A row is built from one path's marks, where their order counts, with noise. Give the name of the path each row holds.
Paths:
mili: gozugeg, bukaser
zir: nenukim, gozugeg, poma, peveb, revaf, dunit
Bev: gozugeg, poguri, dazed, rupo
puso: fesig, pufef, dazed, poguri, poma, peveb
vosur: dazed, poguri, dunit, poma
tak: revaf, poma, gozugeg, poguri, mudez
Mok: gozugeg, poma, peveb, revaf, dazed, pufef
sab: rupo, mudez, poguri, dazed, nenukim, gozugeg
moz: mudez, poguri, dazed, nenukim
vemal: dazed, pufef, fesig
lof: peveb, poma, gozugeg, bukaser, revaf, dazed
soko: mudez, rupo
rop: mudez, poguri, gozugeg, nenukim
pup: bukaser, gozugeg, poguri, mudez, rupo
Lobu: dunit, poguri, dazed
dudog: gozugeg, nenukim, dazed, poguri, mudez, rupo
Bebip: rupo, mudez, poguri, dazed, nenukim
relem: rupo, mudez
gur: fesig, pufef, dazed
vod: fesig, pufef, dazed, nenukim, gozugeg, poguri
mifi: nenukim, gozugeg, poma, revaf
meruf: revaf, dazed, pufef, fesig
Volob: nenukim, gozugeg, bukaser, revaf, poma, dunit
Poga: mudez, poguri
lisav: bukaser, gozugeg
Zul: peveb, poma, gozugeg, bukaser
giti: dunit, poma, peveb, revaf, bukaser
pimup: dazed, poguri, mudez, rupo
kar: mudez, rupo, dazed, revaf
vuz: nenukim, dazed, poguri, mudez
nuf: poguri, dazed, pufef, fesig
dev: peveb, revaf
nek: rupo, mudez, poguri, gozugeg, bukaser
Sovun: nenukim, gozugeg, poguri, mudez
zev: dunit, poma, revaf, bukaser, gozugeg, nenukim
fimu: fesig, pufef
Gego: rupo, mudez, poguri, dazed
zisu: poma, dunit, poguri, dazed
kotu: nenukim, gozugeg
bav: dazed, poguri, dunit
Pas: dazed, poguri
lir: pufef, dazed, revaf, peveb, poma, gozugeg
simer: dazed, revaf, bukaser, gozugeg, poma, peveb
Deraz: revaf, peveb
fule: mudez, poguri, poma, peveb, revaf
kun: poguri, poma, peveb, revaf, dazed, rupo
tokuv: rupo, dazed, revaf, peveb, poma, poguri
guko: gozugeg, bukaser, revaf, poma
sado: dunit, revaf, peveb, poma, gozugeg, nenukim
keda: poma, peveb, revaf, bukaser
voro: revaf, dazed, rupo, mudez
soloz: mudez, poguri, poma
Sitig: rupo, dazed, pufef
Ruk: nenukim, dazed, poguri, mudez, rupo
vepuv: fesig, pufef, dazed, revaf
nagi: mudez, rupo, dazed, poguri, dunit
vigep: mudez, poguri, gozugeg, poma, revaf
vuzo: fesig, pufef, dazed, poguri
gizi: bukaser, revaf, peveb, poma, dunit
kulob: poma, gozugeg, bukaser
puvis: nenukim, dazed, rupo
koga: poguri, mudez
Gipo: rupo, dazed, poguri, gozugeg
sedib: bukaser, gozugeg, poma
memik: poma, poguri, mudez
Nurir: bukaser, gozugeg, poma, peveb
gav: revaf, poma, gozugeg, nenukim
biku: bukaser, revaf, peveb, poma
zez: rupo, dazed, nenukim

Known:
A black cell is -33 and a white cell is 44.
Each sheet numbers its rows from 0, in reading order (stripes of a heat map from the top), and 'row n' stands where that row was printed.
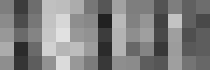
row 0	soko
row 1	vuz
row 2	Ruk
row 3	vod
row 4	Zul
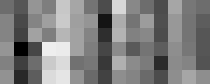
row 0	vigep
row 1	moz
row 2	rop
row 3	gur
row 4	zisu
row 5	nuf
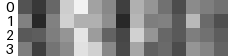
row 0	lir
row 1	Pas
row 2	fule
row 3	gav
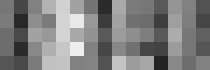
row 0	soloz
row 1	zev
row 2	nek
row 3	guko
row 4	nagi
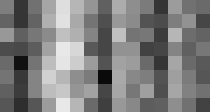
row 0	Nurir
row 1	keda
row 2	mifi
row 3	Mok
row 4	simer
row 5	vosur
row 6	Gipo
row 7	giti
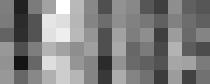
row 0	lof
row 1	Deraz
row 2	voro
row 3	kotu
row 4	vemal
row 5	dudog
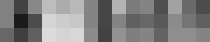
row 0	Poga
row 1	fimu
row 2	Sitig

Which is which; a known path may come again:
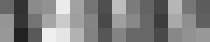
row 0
tak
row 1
kulob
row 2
meruf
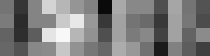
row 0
vosur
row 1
zev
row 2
voro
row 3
zir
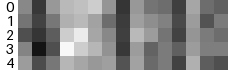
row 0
sedib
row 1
Bev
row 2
lir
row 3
vepuv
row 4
kotu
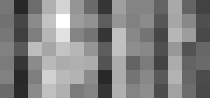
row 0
Lobu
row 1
Gego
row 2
memik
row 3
pup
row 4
lisav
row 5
Pas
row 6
bav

